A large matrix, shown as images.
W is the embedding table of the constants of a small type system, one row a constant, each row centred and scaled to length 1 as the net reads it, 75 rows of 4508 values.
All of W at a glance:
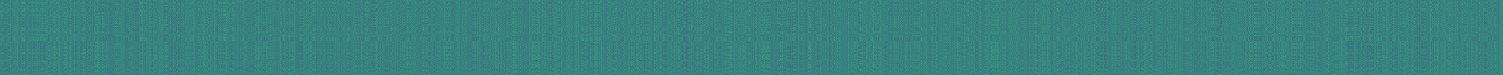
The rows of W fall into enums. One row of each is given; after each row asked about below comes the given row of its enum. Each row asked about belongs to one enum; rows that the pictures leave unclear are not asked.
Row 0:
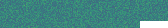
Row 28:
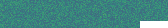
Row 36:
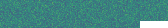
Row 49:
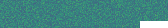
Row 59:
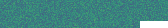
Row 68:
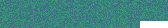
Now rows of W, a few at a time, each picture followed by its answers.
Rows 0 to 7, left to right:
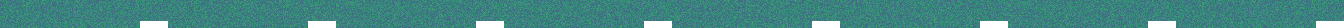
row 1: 49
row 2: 28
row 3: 28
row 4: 68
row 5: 59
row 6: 28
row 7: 0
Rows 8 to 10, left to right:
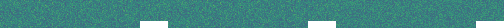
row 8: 36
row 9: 36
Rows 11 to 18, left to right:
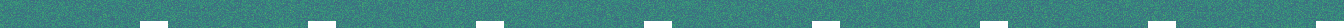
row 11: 28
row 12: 68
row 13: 0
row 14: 28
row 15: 28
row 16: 0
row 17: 49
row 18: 68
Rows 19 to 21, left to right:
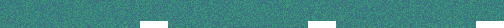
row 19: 0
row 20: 49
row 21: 68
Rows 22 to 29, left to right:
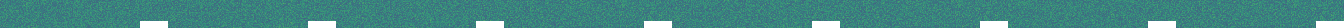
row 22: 0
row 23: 68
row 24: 59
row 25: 49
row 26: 68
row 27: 49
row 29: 49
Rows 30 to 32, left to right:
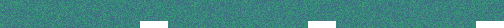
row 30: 28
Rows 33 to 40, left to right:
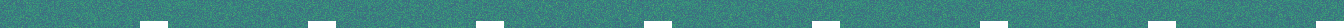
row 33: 59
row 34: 28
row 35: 68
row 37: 28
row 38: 28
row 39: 28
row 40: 28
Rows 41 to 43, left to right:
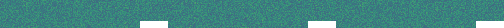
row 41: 0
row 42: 59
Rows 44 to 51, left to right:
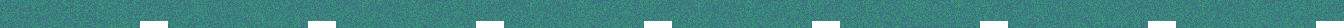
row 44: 68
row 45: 59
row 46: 0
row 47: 0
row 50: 59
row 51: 0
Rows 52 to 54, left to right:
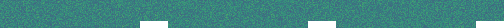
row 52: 49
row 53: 28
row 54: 0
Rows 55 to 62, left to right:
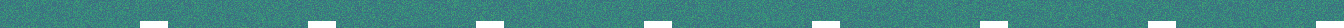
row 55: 0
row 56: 59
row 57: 49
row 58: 0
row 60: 68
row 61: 28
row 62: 0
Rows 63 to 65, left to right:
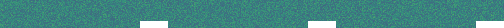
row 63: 28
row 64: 0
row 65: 49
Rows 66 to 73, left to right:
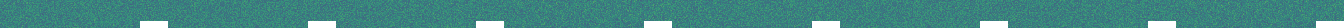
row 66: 59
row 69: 36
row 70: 49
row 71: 0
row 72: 68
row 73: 36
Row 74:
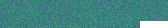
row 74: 59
